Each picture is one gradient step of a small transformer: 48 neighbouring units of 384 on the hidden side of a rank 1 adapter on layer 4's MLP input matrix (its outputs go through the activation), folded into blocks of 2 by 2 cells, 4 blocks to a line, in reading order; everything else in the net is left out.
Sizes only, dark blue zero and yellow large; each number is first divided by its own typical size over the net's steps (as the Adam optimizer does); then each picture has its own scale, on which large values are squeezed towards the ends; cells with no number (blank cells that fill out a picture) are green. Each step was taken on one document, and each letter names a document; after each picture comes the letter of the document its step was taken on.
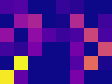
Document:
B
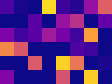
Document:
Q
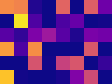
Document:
Q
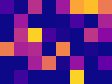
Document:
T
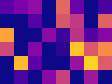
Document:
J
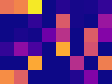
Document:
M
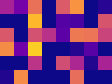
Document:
B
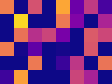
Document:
M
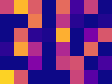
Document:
M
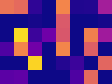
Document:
M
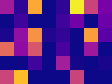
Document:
T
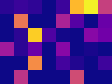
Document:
T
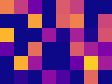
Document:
J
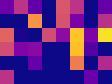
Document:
J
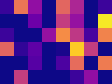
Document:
J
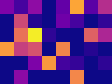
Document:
T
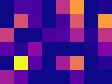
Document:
B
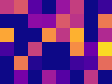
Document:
J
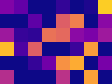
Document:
Q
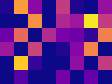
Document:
J
